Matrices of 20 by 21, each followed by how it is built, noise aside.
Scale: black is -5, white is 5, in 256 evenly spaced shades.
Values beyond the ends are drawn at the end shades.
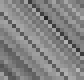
Toeplitz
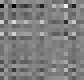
low rank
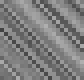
Toeplitz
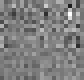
low rank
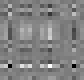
low rank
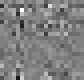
low rank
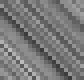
Toeplitz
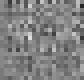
low rank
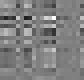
low rank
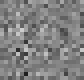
low rank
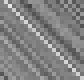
Toeplitz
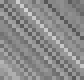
Toeplitz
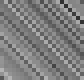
Toeplitz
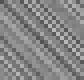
Toeplitz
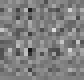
low rank
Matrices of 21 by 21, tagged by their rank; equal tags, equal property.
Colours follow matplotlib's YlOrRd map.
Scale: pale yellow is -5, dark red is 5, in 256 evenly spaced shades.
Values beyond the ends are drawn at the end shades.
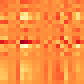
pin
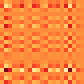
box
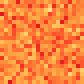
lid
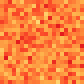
lid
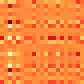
pin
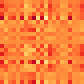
pin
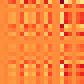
box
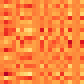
pin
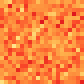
lid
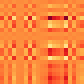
box
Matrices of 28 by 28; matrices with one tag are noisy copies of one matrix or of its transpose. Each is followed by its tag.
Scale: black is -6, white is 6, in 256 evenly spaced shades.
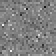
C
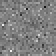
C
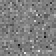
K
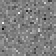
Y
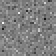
Y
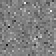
C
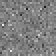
C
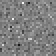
Y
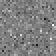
K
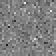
C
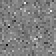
C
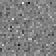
Y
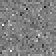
C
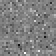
K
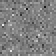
C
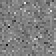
C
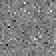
C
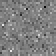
C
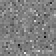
K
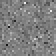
C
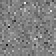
C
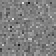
Y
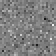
K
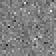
C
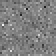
C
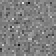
Y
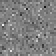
C
